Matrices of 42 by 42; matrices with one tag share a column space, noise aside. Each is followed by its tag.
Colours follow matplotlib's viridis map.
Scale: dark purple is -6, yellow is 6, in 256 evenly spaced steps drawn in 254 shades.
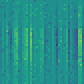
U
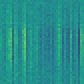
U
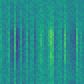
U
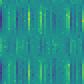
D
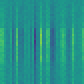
U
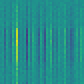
U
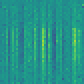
U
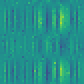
D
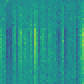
U
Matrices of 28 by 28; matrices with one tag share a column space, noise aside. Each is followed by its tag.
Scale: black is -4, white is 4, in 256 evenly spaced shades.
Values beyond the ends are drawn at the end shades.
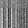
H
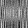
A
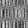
A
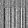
H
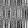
A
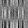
A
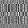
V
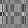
V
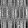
A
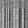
H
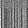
H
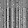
H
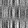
A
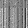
H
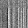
H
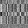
V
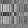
V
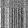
H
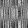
A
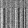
H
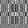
V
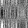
A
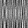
A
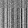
H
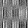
A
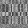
V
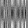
A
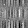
A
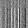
H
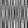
A
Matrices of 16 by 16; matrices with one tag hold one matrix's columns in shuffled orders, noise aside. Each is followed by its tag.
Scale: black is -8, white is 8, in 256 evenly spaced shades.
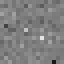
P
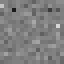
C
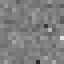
P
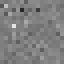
C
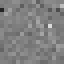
C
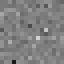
P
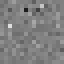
C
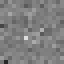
P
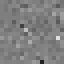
P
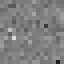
P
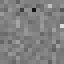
C
